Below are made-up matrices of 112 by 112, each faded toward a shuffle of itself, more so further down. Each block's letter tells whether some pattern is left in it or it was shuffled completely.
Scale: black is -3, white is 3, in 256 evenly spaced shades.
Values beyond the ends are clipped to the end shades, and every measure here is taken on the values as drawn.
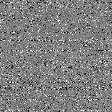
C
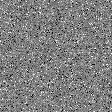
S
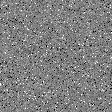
S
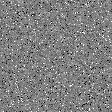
S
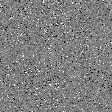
S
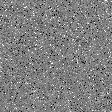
S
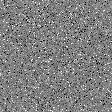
S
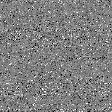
C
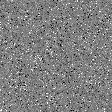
S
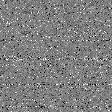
C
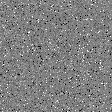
S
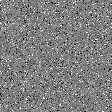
S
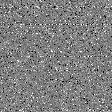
C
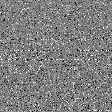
C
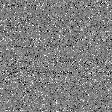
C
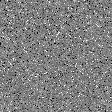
S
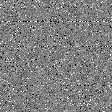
C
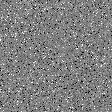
S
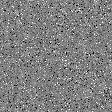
S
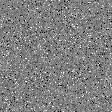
S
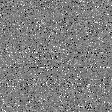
C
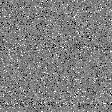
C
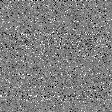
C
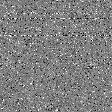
C
